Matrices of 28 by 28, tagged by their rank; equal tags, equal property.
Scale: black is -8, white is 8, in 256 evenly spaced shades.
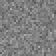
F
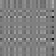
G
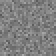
F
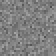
F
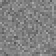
F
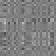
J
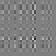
G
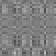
J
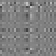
J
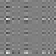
G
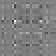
J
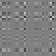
G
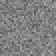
F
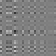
G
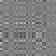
J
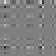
G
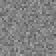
F
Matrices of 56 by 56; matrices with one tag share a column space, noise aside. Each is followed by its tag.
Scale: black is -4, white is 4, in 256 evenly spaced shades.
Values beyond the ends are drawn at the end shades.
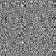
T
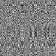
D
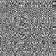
T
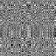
D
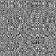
T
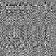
D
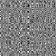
T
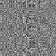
T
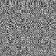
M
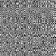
T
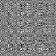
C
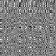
M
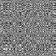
C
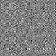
C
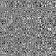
T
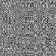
T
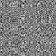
T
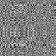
D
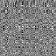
M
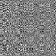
C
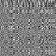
M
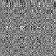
M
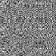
T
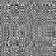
D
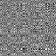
C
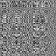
T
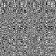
M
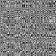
T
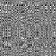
D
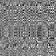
D
